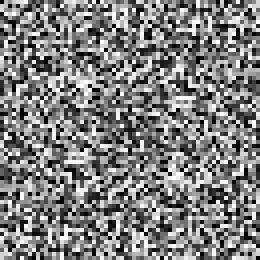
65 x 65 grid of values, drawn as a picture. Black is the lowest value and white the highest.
Histogram: flat. Grain: fine. Slope: none. Average level on the scale: 50%. Symmetry: a half turn. Stripes: none. Odd rows or columns: none. Seam: none.
